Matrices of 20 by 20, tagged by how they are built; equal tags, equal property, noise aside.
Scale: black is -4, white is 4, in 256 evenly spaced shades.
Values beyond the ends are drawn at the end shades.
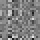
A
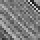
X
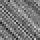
X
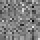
A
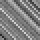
X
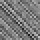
X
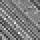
X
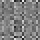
A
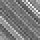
X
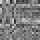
A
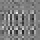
A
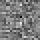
A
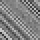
X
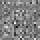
A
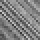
X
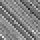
X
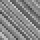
X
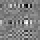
A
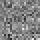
A
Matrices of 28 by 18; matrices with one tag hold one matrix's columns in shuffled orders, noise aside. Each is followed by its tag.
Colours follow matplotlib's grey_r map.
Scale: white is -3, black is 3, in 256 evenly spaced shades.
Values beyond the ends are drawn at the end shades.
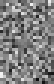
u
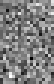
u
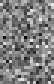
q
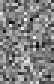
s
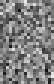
u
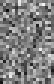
u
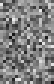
q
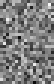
q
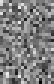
u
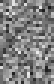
u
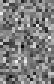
s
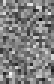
u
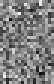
u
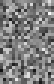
u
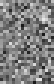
q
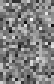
s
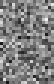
q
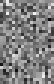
u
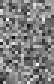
q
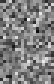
s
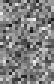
s
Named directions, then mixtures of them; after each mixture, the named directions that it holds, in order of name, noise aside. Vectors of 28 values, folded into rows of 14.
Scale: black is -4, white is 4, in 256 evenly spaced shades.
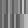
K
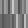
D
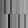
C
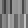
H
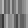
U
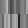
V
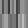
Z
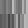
C, D, K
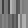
D, V, Z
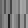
C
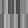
V, Z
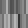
V
